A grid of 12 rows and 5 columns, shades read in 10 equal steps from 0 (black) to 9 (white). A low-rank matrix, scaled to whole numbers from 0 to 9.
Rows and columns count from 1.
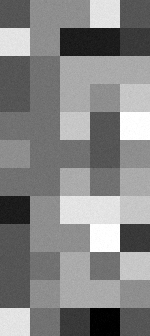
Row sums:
24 17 25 25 27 21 24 29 24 24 25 17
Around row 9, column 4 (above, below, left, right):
8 4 5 2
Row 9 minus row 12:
-5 1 3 9 -1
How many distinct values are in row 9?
4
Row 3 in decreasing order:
6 6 6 4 3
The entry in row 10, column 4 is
4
